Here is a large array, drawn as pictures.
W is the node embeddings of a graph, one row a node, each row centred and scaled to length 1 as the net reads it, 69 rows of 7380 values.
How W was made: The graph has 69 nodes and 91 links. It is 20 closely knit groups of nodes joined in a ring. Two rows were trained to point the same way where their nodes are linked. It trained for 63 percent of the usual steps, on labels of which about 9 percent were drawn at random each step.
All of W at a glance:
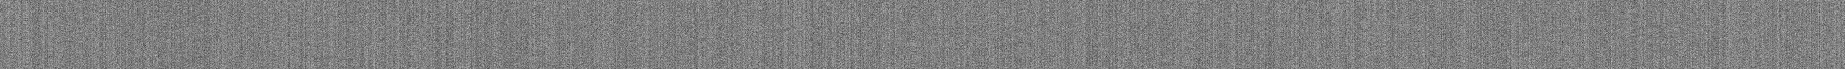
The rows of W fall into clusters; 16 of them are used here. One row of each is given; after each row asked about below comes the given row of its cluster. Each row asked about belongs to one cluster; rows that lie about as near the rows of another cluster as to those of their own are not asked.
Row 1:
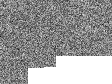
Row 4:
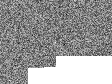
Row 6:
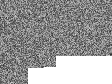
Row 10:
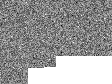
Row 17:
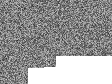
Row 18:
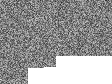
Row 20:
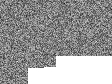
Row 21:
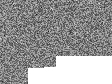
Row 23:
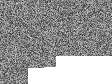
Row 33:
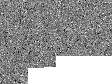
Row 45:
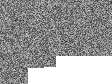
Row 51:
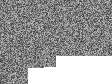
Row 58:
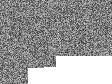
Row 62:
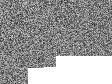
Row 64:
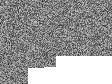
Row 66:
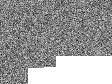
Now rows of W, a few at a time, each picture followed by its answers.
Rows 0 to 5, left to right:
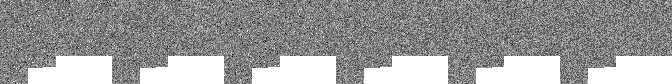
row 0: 18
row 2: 33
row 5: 10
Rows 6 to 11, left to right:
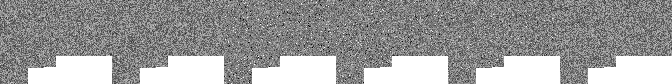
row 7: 51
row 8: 23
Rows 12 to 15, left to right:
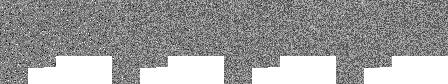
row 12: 23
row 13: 21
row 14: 1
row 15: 62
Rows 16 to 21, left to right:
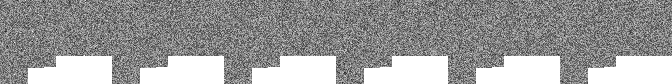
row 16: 10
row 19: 66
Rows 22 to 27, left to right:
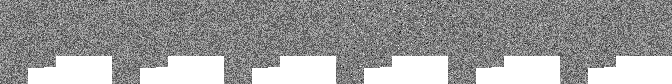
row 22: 33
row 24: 20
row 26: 6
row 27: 45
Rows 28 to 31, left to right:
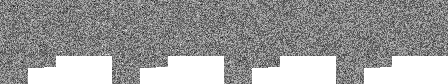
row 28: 64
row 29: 62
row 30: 4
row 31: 17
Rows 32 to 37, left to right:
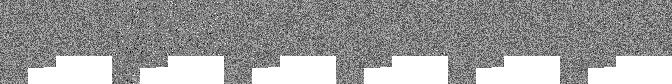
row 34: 64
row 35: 10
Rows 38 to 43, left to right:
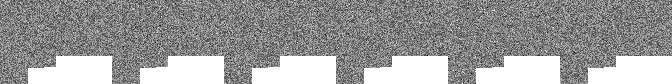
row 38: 20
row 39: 1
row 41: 17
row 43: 45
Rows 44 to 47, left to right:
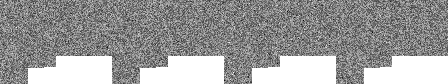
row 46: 58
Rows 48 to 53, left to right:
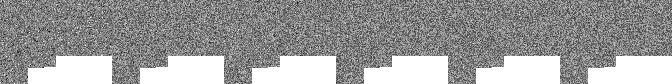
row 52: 6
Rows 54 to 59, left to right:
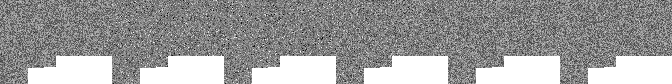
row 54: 51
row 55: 18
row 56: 17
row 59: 21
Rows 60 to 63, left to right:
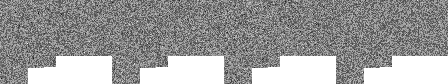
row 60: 4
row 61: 58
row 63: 51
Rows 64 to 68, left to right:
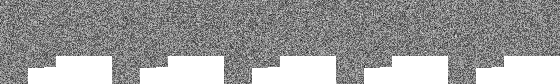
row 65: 62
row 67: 20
